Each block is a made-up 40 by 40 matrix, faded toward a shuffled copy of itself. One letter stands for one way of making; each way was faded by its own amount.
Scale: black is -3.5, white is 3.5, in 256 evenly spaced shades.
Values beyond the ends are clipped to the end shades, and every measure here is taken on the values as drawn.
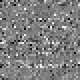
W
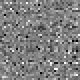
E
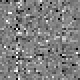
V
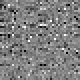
E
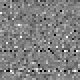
W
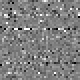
W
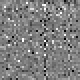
V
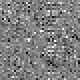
V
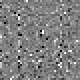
V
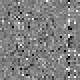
V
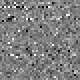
W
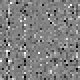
V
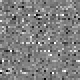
W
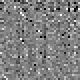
E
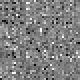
E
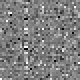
E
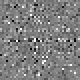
E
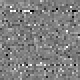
W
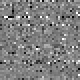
W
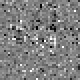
E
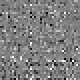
E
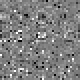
E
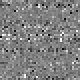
W
